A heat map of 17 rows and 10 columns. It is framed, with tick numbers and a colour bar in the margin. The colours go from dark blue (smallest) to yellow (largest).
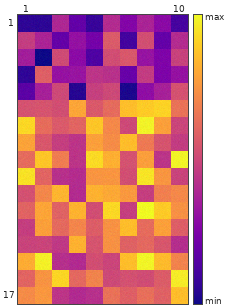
Seam: horizontal, 30% of the way down, the bottom part higher. Ninth with the highest average: bottom right. Ninth with the lowest average: top left. Stripes: none.
